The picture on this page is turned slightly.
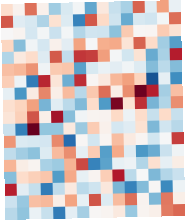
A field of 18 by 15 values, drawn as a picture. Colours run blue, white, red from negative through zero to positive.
Odd rows or columns: none. Mirror symmetry: none. Seam: none. Average level on the scale: 50%. Slope: none.
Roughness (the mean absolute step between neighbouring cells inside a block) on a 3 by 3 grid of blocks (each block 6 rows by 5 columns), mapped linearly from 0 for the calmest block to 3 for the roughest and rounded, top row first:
0 1 1 | 3 2 2 | 1 2 1
